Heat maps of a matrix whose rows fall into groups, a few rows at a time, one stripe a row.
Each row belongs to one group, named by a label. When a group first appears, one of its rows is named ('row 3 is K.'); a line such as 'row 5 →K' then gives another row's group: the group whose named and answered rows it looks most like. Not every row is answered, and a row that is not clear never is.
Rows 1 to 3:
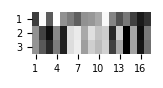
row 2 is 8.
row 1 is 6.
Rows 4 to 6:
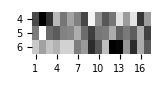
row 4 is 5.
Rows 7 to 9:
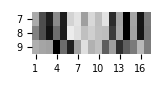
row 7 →8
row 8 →8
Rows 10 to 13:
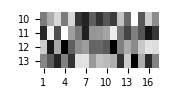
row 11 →6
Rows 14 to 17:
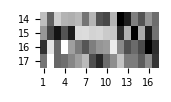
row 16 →6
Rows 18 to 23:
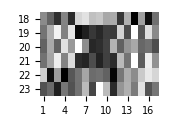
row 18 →8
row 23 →5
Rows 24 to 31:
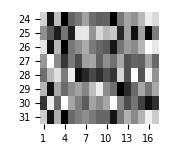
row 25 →8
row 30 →6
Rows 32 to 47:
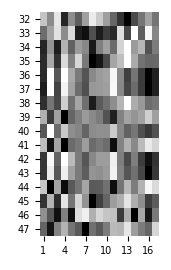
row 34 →5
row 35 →5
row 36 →6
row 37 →6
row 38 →5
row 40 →6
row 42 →6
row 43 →6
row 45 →5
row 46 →8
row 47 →5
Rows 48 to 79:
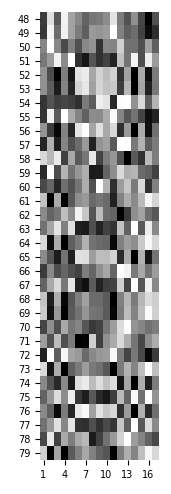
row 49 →6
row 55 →6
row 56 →8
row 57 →5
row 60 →5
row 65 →8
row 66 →5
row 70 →5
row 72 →6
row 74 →8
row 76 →8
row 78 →5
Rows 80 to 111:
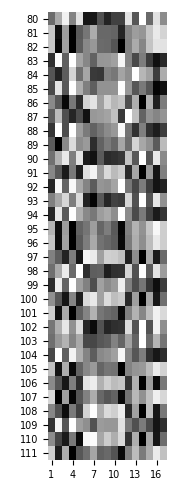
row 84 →5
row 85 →6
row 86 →8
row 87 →5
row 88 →6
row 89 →5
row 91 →8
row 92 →6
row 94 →6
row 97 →8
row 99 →6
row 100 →8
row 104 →6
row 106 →8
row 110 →8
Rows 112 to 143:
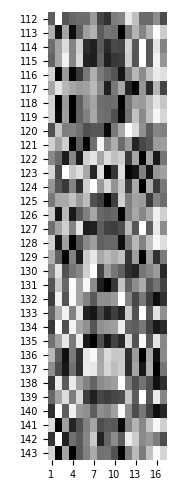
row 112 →5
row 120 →5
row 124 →8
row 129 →8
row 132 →6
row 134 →6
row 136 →8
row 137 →8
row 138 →6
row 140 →6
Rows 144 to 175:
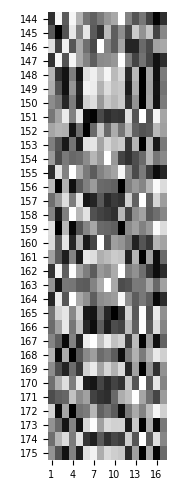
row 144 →6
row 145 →5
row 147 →6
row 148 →8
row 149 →8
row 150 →8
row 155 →6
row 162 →6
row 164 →6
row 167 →8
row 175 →8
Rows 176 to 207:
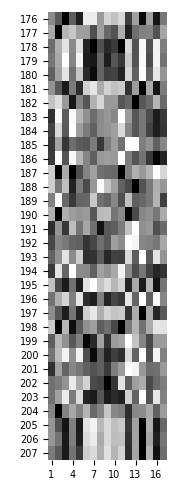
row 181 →8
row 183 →6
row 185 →5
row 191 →5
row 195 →8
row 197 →8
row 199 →5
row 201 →5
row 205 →8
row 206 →8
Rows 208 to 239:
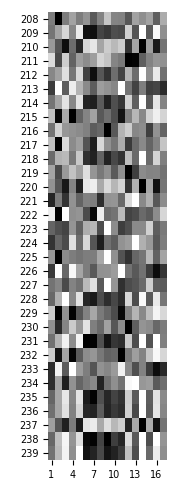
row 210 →8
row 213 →6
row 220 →8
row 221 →5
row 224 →5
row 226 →6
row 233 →6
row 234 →5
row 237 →8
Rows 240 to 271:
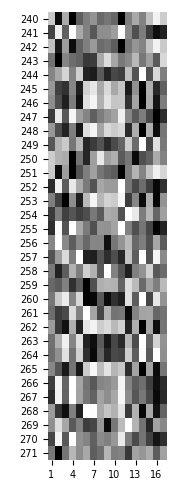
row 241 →6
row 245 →8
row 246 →8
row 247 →6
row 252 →6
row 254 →5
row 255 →6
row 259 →5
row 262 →8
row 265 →8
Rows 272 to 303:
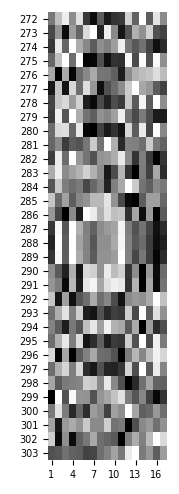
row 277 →5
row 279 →6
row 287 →6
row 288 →6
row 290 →8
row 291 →8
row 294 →8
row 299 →6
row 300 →5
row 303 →5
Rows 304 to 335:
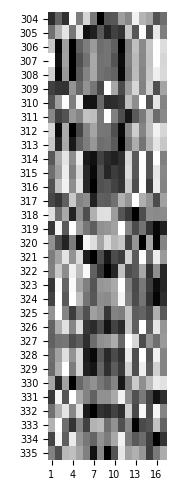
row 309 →5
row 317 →5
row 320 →8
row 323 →6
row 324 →6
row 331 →6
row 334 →6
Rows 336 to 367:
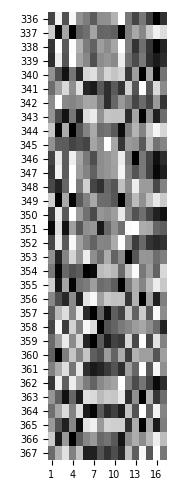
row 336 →6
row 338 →6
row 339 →6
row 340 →8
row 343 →8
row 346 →6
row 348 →5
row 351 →5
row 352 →6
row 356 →8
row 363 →8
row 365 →8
